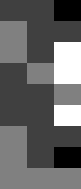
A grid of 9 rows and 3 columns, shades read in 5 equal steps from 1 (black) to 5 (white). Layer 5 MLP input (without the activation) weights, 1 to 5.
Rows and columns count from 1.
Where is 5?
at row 3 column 3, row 4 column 3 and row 6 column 3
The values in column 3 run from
1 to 5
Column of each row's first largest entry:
1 1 3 3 3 3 1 1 1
